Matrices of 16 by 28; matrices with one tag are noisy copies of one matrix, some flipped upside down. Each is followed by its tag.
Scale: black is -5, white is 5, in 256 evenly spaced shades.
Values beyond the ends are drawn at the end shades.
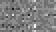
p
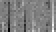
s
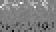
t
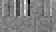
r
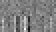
r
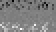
t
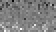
t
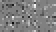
p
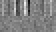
r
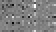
p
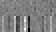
r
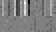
r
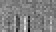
r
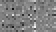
p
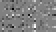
p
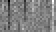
s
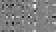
p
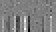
r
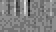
r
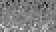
t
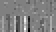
r
